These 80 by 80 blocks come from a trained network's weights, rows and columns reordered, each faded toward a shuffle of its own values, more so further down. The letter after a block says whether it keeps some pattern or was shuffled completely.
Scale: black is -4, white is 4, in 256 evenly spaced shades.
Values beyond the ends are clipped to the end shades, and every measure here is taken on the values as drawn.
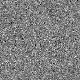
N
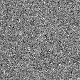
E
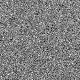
E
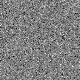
N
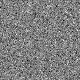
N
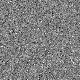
E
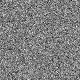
E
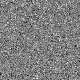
N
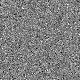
E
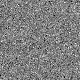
E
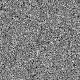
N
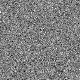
N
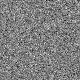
E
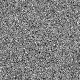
N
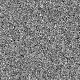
E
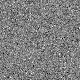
E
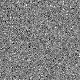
N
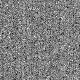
N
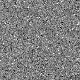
N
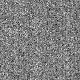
N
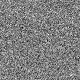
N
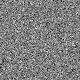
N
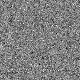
E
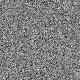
E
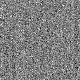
N
